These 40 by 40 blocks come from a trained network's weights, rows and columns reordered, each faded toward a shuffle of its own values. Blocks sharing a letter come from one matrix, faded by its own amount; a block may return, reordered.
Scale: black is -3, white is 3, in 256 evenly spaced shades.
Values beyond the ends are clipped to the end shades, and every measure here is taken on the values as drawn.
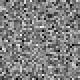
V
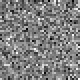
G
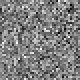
G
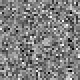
G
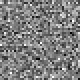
V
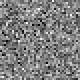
G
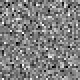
G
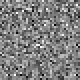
V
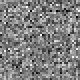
V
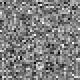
V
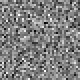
V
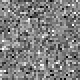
G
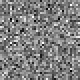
G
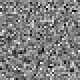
G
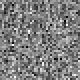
V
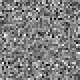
V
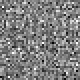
V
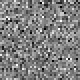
G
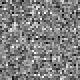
V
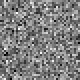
G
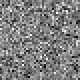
G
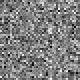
V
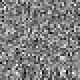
V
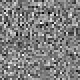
V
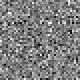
V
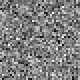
G
